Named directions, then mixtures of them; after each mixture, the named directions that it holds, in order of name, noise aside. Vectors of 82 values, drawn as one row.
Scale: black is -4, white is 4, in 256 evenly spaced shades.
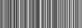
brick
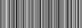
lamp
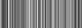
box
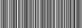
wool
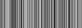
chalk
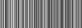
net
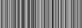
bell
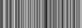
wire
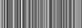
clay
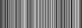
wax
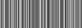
bell, brick, net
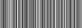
wool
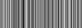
bell, lamp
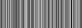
bell, lamp, wax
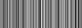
box, chalk, lamp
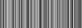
brick, clay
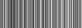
brick, net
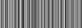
bell, net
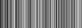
wax, wire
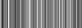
bell, box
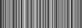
clay, lamp, wax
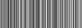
brick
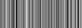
lamp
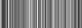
box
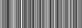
chalk, clay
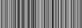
bell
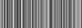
clay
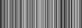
chalk, wax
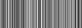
box, lamp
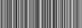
brick, wire, wool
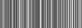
brick
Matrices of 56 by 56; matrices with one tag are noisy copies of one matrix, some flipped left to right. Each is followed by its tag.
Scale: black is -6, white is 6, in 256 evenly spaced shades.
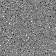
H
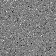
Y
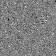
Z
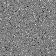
Y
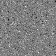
Z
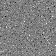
H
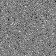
Z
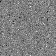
Z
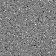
Y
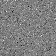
Y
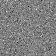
Y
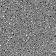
H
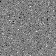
Z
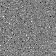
H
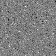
Z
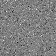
Y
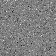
Y
